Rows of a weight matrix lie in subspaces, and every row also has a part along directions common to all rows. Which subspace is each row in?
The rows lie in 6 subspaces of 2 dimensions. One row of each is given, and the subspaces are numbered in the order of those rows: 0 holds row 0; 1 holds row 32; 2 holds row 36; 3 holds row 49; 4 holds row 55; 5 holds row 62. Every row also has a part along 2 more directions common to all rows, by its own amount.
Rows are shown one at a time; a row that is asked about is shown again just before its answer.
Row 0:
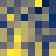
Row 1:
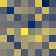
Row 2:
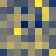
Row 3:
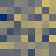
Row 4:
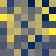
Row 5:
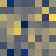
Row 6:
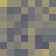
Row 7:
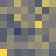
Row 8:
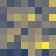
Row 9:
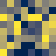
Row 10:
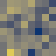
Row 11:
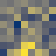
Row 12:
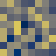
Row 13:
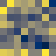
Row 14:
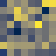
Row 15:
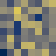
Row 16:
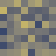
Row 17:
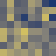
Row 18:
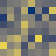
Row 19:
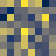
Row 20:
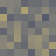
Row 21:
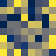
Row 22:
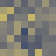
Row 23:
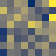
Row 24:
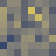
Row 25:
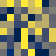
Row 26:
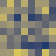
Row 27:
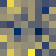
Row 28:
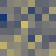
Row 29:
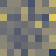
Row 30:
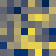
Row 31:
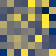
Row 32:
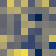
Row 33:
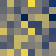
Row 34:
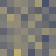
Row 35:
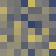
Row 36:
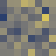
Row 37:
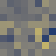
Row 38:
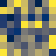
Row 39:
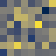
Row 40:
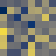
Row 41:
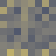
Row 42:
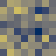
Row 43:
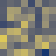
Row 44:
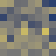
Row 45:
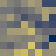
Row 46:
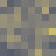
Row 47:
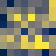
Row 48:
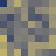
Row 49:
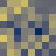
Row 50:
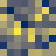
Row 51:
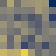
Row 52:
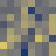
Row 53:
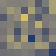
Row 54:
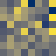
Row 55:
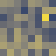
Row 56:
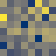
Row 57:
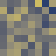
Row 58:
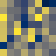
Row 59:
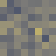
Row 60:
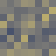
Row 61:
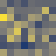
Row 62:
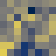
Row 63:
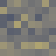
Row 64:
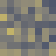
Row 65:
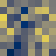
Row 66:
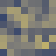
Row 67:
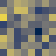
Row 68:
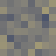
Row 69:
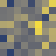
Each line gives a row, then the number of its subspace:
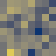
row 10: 3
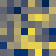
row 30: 1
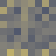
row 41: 1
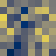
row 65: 0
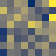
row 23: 0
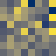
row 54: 0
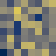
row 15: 5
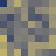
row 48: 4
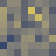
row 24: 5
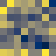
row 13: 1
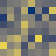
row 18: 5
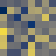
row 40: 0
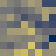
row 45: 5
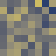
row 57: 0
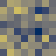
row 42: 3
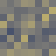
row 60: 2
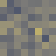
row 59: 3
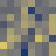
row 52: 5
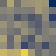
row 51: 1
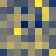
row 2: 4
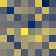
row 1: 2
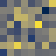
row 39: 0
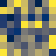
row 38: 4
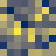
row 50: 1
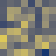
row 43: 1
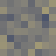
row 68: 4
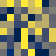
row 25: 2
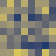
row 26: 1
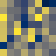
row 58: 5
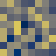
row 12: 5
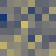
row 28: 5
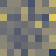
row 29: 4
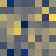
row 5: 1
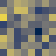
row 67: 3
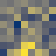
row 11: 5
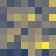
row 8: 1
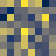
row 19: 2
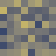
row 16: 0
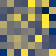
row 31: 4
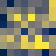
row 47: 1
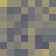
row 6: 1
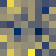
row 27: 3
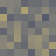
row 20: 2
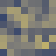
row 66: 1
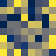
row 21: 4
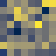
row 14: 0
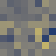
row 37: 3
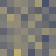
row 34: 0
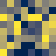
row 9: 5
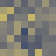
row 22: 2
